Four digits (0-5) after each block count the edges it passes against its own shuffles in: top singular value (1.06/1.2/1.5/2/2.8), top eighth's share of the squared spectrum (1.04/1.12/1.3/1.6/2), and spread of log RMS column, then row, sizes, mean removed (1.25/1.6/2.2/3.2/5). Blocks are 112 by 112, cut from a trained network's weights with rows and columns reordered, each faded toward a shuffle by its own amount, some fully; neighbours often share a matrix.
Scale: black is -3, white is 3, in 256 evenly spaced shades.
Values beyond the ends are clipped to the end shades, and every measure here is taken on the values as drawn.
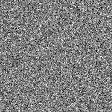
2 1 0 0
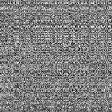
5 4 2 3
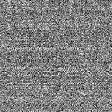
4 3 1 2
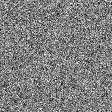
2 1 0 0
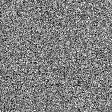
1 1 0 0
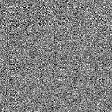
4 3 2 3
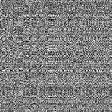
5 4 1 3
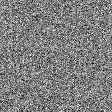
0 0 0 0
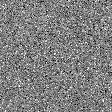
0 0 0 0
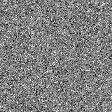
2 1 0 0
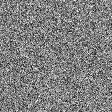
0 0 0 0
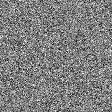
1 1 0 0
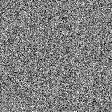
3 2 0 0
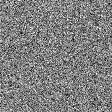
0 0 0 0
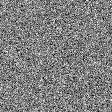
0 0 0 0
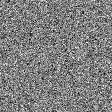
1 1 0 0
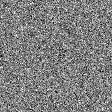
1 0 0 0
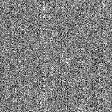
3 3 2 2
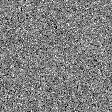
1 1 0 0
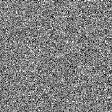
3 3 2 2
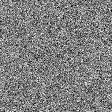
2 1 0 0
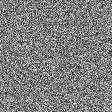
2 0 0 0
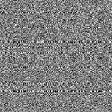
5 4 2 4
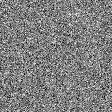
2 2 0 0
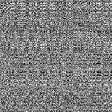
5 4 1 3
